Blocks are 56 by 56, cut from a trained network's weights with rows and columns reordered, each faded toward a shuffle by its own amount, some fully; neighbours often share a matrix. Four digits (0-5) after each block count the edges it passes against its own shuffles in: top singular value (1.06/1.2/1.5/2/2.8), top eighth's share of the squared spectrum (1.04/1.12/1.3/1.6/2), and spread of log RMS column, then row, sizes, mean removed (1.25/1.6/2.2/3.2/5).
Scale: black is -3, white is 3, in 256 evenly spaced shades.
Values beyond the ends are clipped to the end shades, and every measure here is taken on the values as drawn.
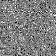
2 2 0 1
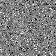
1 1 0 0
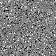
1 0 0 0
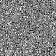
3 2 0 1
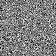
2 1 0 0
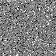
0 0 0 0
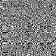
4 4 1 3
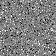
1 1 0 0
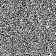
0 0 0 0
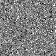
1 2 1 1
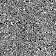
1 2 0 1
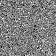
0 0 0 0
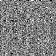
2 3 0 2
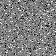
1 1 0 0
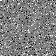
0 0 0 0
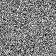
0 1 0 0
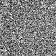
2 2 0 0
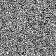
2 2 0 0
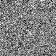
1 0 0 0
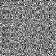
3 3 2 1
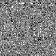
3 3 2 1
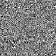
3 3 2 1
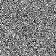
3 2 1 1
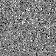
1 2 0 1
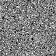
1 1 0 0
